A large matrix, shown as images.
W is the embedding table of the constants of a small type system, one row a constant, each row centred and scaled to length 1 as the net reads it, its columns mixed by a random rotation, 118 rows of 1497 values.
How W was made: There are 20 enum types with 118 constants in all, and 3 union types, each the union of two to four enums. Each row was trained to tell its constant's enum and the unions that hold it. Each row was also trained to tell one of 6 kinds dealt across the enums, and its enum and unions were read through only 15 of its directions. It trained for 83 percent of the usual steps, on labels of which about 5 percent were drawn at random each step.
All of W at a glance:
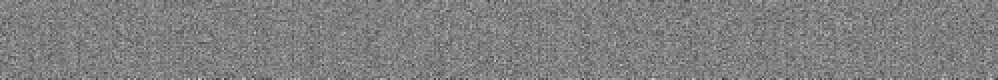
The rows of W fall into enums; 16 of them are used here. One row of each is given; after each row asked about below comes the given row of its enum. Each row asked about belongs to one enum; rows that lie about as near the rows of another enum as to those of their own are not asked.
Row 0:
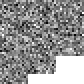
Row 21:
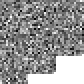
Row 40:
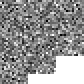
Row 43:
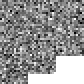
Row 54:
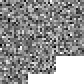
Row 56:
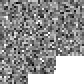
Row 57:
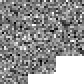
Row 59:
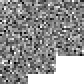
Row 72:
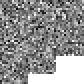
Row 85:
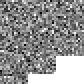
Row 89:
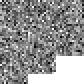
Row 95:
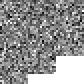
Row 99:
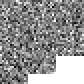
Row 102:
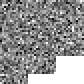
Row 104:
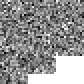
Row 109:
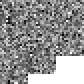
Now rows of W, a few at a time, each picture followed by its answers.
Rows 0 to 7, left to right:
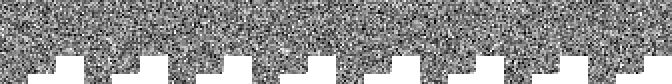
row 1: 56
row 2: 0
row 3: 104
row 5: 54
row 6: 59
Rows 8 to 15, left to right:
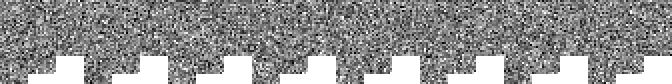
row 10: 57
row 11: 40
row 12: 56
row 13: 43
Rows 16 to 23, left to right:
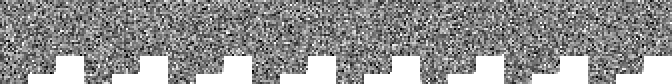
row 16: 72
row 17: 72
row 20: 102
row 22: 109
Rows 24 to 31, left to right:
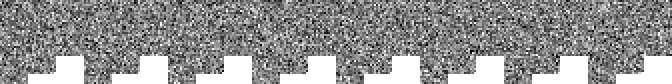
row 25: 40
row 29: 43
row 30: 102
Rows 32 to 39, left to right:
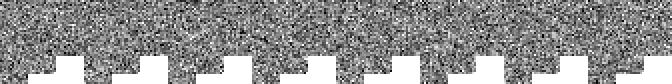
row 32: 54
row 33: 57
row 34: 57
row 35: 85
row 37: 89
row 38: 43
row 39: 109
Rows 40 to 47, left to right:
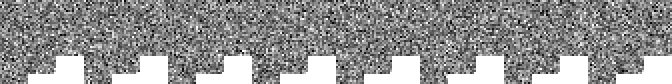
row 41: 89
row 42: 43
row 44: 109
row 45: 0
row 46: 102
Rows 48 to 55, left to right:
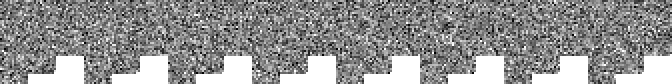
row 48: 102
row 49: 56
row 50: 102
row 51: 57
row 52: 0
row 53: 0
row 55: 104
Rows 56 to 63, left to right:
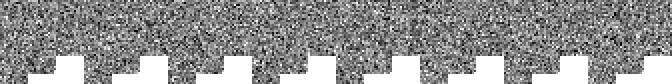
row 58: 54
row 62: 57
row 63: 95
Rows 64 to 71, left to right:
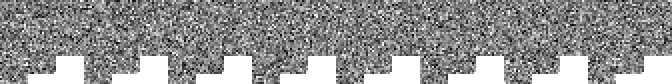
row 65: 95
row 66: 102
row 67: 109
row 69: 102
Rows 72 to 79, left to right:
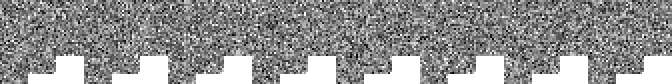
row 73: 43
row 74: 40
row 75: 59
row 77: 56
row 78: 95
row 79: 57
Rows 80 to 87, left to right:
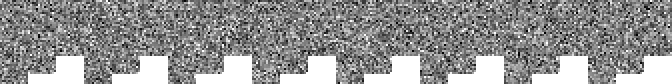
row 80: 43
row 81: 85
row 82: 104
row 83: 57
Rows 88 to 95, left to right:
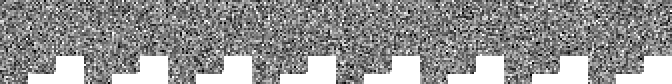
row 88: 54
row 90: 56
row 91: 109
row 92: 109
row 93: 0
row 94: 72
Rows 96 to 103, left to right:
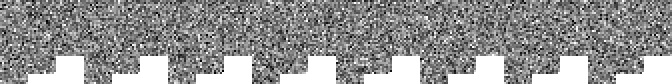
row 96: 95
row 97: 21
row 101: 56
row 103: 109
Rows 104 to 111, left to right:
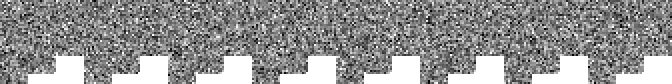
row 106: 95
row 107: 72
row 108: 54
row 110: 54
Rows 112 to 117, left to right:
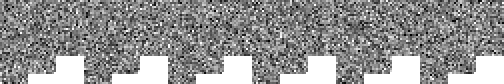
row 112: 21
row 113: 54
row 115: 89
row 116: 0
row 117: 43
